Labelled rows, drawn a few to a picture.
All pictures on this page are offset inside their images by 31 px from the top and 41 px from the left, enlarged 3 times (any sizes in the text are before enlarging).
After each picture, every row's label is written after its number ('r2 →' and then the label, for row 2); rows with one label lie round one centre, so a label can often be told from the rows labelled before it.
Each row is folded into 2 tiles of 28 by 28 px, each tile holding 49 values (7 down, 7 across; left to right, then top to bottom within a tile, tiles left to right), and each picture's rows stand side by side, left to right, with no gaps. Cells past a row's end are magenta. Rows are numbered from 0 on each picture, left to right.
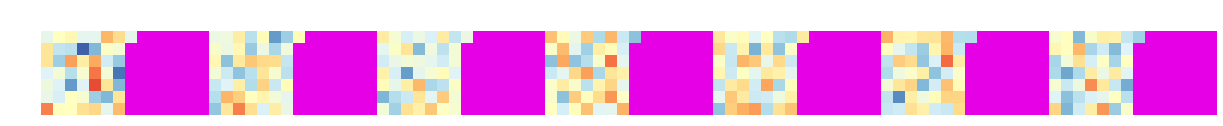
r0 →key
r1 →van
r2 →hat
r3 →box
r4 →van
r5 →box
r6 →hat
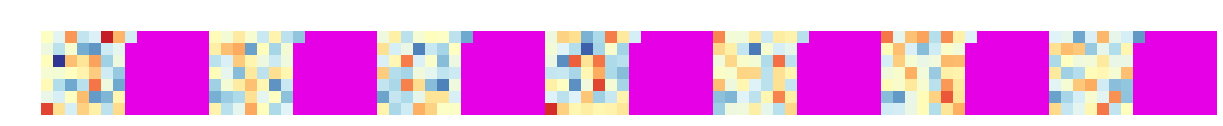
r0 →key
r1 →hat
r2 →hat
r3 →key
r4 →box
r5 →box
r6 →hat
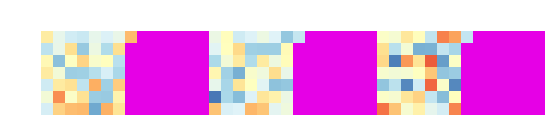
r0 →van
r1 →hat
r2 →key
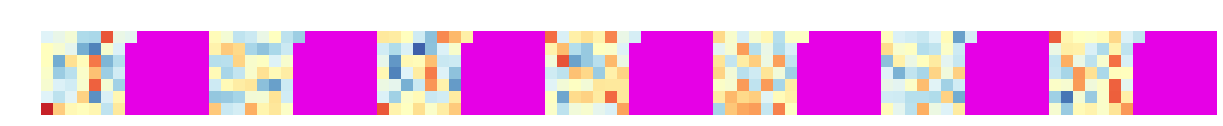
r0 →key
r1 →hat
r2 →key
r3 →box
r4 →van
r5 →hat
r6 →box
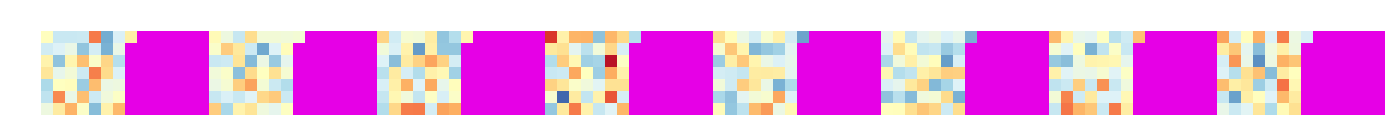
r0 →van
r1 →hat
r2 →van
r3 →box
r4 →hat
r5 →hat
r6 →van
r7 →box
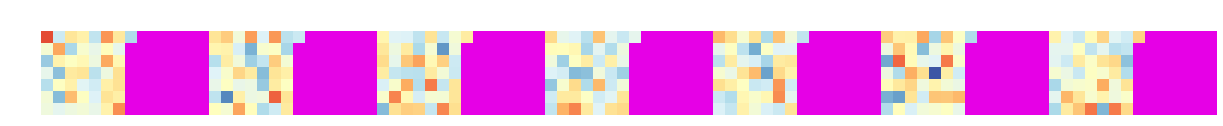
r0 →box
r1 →box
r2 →van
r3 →van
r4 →box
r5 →box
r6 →van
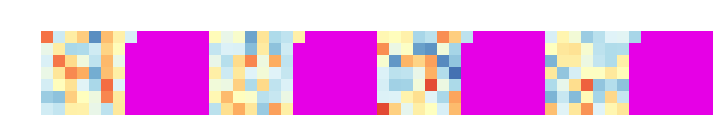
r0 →box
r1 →van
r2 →key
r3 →hat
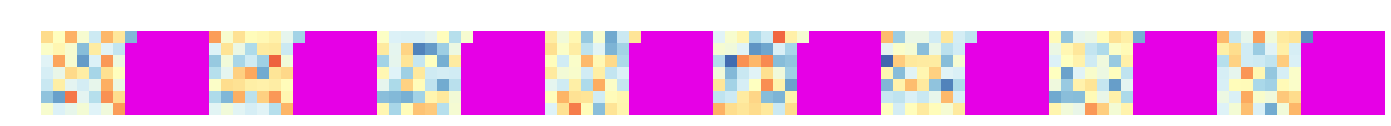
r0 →box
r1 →box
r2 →hat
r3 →van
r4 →key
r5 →hat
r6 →hat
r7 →box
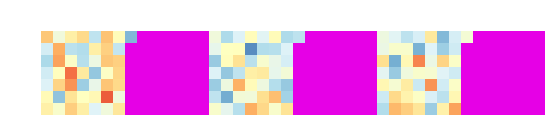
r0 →box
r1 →hat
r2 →van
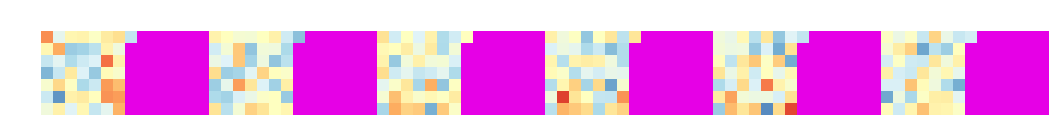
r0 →box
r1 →hat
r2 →van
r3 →van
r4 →van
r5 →hat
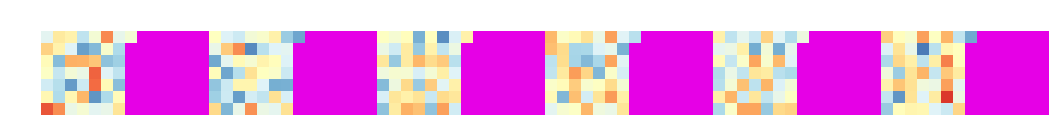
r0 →key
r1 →hat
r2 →van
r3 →box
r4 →van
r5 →box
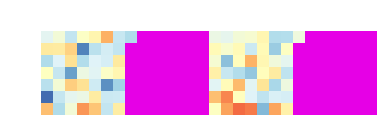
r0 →hat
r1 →van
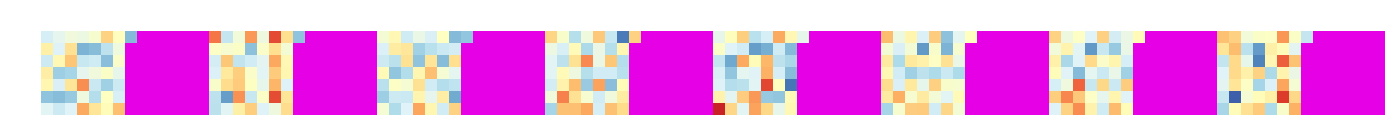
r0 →hat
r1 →box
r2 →hat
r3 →van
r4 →key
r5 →van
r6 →van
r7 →box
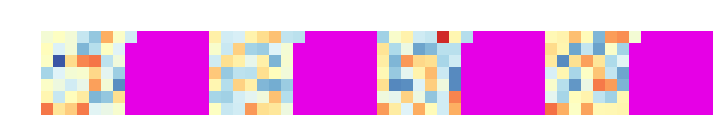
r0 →key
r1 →hat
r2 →key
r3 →key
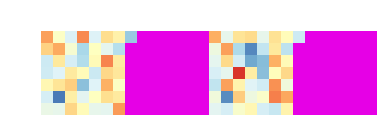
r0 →box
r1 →box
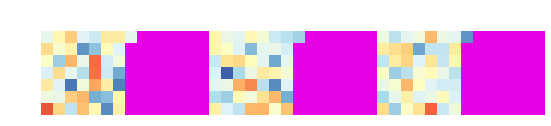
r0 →key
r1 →hat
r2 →hat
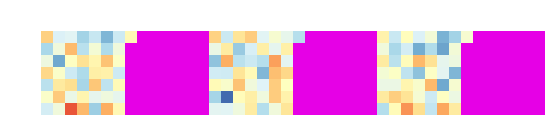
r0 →van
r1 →box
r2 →van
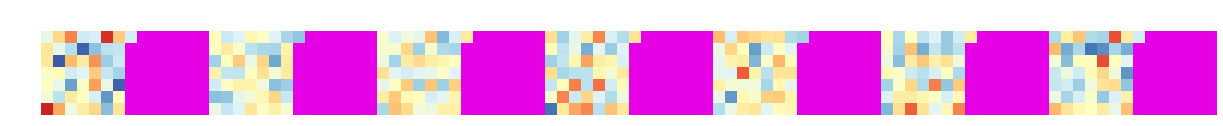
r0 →key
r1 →hat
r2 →van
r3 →van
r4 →box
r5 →van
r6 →key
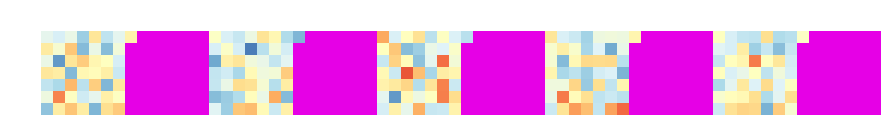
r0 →van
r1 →hat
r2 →box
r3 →van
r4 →van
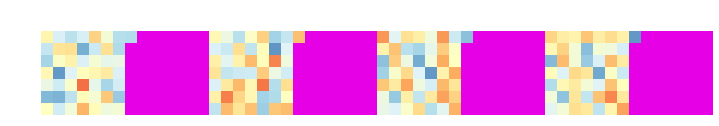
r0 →hat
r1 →van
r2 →box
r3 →box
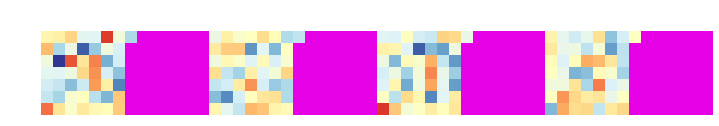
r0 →key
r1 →hat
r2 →key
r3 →van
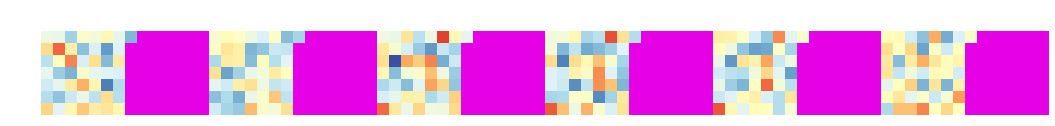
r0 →hat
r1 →hat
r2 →key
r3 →key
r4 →key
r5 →van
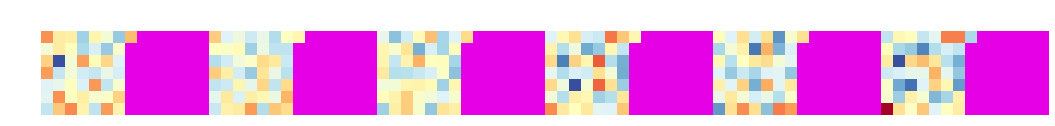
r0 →van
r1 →van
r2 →van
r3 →key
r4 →van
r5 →key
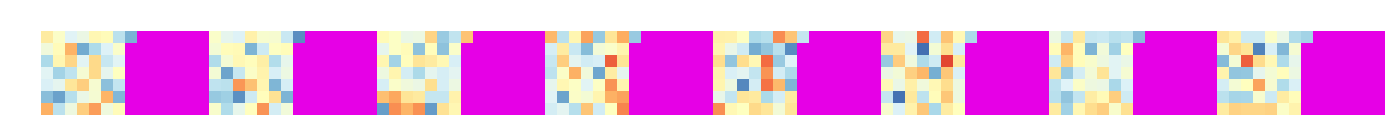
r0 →hat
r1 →hat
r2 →van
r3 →box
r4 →key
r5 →box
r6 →hat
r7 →hat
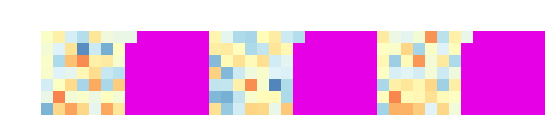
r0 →van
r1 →hat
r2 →van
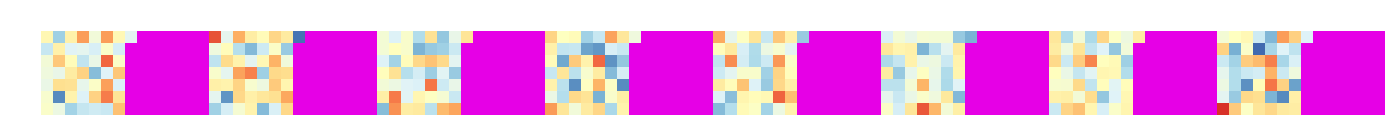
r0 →box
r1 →box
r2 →van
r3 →key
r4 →box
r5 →hat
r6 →van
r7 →key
